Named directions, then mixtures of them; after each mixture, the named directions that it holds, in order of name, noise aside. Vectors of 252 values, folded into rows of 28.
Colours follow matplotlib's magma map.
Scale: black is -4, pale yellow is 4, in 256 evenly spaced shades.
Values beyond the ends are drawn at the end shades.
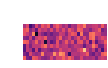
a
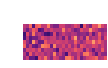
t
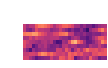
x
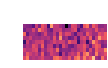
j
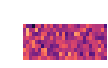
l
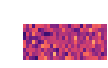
t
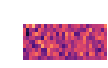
l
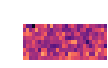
j, l, x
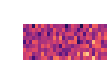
j, t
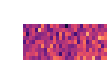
j, l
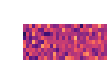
t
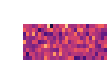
a, j, t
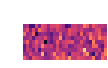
a, j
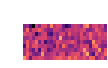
a, j, l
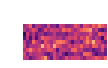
t, x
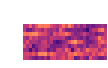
x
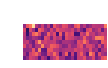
l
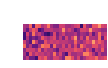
t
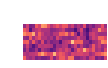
a, x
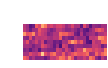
a, j, x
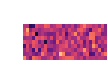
a, l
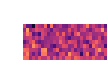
j, l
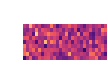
a
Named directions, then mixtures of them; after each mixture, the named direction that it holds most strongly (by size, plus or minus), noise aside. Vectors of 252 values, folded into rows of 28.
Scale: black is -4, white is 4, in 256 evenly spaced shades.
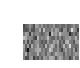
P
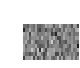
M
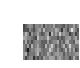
P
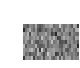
M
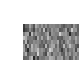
P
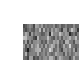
P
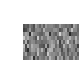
P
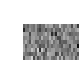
M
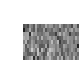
M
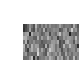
P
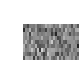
M
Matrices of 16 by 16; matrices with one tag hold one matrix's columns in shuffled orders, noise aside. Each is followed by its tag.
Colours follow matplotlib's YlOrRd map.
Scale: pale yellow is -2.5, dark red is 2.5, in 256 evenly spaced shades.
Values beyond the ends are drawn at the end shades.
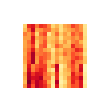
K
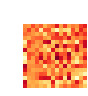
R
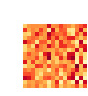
R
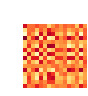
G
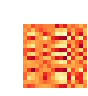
G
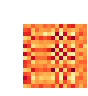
G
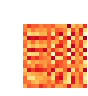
G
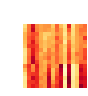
K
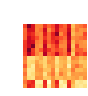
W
